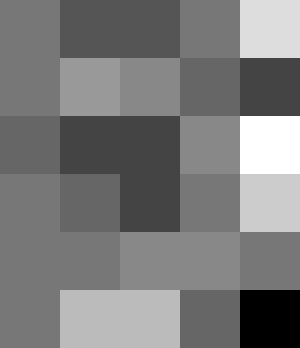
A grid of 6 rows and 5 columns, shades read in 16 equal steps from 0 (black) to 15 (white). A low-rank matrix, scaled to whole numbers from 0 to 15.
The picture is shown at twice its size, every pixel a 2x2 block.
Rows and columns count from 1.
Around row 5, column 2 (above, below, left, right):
6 11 7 8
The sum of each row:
37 34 37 36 37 35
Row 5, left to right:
7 7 8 8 7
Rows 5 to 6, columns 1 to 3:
7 7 8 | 7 11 11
